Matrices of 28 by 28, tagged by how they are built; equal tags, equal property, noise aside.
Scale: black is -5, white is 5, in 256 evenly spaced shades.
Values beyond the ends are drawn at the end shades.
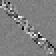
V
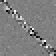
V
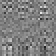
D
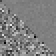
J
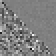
J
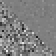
J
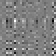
D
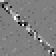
V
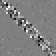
V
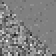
J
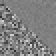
J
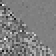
J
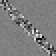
V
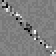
V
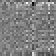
D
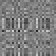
D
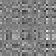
D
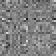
D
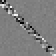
V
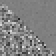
J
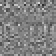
D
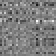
D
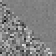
J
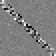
V
